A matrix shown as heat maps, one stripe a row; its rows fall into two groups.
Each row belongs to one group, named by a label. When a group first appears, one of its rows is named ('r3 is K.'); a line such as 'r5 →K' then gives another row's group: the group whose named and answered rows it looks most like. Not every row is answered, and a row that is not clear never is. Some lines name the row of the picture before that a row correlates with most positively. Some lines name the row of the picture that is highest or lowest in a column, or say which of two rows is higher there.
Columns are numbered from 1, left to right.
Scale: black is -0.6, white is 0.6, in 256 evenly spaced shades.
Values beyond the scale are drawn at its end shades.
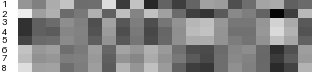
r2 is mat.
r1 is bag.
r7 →mat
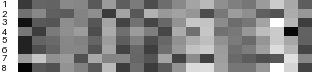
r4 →bag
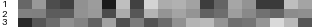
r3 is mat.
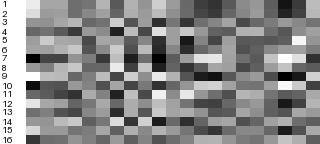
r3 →bag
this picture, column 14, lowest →9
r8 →bag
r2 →mat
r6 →bag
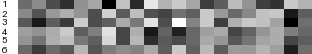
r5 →bag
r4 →bag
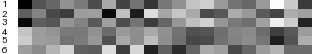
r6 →bag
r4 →mat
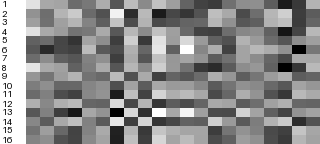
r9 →bag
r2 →bag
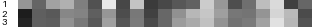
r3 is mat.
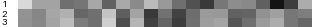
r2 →bag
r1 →mat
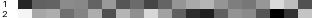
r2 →mat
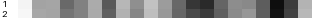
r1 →mat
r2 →mat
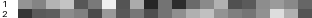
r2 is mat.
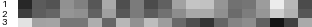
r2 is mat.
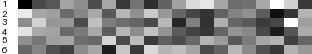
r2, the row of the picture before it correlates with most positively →3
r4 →mat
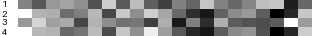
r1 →bag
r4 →mat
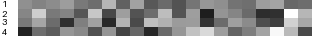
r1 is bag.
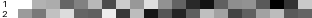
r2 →bag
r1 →mat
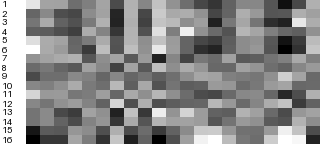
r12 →bag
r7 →bag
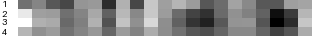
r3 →mat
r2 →mat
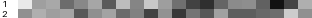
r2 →bag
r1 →mat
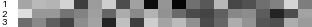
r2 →mat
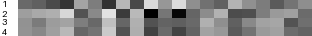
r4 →bag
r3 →bag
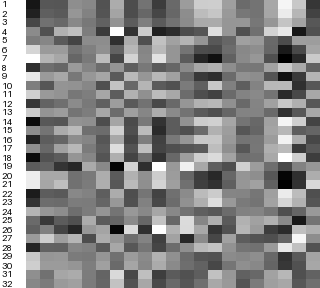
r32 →bag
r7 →mat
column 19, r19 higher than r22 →No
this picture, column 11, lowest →4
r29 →mat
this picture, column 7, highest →4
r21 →mat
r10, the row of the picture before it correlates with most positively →3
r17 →bag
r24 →mat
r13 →mat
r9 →mat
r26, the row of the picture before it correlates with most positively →1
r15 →bag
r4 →bag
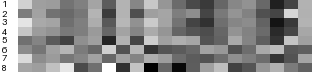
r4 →mat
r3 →mat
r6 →bag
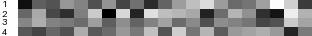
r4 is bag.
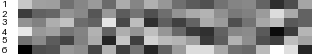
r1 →mat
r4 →mat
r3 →bag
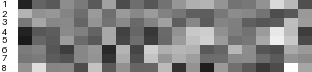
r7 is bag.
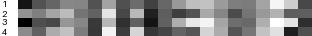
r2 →bag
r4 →bag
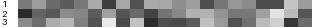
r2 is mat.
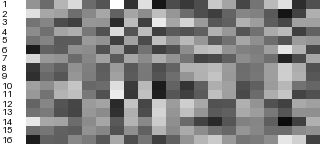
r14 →mat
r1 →bag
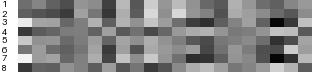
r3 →mat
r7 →mat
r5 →mat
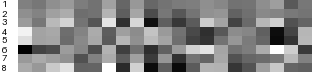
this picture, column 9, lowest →6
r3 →bag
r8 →bag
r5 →mat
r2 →bag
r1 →bag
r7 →bag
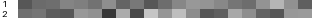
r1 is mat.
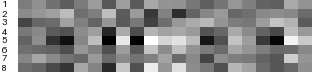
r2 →bag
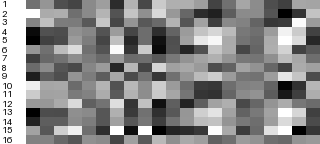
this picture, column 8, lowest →15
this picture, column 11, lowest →15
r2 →mat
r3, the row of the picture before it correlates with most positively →7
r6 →bag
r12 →bag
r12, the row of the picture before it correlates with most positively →2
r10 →mat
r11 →mat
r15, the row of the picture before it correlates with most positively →2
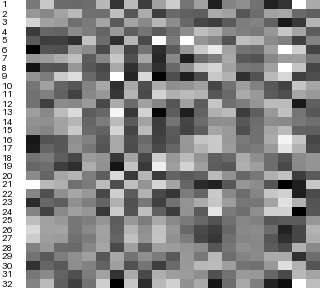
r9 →bag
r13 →bag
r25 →mat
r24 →bag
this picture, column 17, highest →5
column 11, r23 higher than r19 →No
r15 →bag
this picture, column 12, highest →5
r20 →bag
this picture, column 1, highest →21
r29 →bag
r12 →bag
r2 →bag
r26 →mat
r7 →bag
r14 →bag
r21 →mat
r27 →mat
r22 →bag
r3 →mat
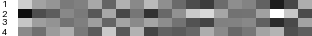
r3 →mat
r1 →mat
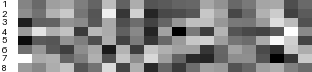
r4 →bag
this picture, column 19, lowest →7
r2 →bag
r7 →mat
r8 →bag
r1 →bag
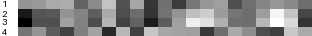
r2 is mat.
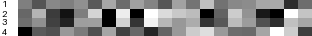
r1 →bag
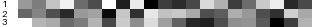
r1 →bag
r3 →mat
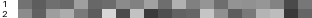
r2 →bag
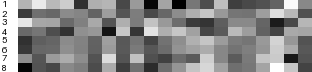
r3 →mat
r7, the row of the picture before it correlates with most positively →2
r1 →bag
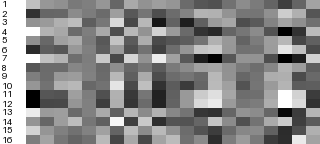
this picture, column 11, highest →16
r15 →mat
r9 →bag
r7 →mat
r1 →mat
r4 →mat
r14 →bag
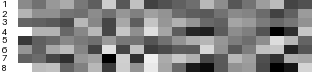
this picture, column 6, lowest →6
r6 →bag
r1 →bag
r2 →mat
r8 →mat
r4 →mat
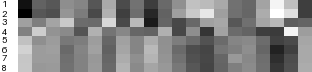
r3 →bag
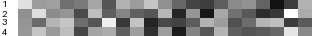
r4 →bag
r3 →bag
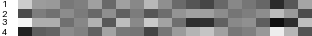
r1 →mat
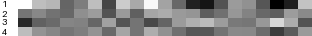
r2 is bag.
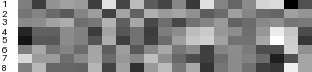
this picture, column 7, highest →1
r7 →mat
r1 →bag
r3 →bag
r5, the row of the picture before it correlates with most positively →3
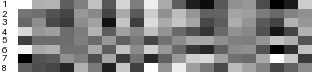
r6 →mat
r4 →mat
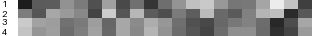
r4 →mat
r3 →mat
